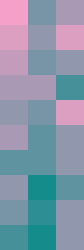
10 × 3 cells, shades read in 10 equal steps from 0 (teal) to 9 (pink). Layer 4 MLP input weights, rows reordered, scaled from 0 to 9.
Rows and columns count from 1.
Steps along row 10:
down up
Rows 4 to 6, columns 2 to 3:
6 2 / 4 8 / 3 5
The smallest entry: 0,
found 2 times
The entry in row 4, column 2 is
6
